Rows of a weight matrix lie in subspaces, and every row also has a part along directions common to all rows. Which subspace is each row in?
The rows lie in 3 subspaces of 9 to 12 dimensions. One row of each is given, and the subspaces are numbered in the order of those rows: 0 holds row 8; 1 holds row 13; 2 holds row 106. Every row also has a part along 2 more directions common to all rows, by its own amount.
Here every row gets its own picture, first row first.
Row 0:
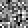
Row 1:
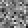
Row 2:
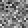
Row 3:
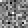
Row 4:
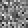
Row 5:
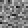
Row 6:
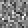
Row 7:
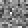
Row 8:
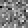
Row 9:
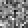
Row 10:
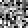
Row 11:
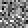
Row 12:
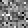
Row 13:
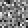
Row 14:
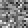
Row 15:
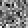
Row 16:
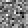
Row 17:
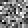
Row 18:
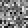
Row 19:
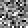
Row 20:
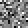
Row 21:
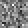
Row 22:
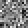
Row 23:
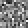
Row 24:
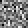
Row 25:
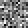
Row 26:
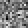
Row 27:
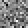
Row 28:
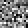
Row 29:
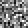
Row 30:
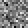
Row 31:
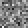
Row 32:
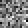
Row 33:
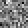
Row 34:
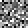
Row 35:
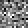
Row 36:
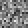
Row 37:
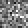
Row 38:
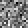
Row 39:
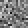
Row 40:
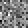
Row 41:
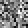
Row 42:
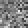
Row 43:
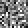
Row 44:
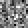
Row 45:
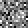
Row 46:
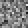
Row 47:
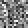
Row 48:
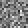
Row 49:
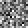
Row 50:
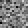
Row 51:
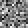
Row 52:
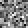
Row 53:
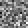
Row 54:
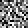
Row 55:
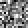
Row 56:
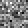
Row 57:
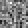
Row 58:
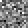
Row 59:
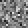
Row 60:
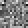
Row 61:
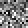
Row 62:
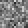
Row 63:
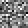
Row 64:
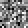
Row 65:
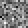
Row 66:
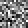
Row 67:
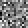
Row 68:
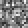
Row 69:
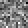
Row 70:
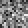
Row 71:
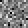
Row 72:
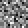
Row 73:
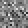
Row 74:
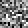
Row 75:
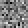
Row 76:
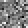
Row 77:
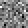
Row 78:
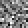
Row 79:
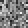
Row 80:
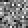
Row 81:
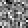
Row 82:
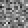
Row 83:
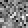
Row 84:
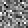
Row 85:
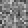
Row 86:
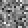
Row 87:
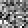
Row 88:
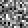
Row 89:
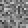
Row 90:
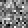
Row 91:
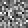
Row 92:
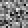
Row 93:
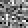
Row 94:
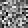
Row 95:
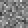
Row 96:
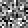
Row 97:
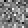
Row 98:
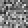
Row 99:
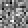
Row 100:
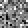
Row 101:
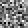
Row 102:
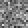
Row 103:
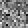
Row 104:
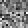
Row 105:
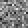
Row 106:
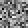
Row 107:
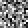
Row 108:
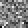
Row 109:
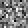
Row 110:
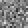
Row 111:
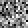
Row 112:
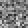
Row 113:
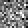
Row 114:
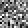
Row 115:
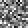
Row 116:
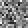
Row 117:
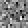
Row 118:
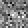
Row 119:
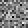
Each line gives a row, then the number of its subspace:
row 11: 1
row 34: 1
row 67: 1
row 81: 1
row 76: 2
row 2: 2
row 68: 1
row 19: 2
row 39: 0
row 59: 2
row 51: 2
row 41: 2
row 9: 1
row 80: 2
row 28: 0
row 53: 1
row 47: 0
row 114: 2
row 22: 1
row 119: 0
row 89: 2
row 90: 1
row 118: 2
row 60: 0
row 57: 1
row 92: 2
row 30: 0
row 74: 0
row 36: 1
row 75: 1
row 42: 2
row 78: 0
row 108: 1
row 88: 0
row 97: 0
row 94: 1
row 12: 2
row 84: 1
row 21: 2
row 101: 0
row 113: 2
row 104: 2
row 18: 1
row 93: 0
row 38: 2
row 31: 1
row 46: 2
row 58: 1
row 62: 1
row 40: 1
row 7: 0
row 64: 1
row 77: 0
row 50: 0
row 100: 0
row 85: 1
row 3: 1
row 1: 0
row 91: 1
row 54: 2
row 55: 0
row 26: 2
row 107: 1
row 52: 0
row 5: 0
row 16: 2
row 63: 2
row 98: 2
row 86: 2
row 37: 0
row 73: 2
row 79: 0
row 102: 0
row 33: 1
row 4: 2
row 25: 0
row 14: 2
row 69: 2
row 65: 0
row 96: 2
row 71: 0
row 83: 0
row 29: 0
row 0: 1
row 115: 2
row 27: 0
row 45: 2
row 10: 1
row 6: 2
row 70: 0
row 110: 2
